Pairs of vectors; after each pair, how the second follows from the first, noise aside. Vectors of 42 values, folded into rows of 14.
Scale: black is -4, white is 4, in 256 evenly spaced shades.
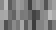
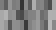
reversed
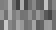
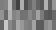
copied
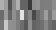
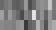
reversed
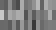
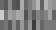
copied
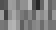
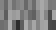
reversed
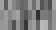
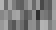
copied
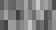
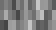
copied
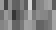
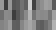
copied
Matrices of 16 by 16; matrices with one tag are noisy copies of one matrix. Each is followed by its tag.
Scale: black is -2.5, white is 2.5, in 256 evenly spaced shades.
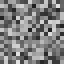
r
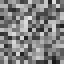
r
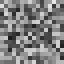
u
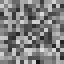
u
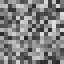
r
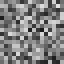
r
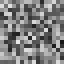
u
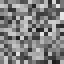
r
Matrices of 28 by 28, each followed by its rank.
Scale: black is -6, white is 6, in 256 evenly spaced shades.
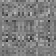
three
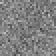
full rank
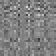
three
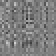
three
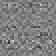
five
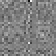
five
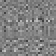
five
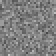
full rank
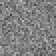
full rank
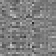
five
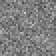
full rank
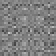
three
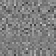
five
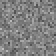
full rank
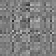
three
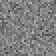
full rank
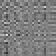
three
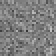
five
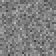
full rank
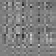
three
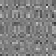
three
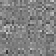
five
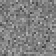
full rank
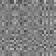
three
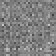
five
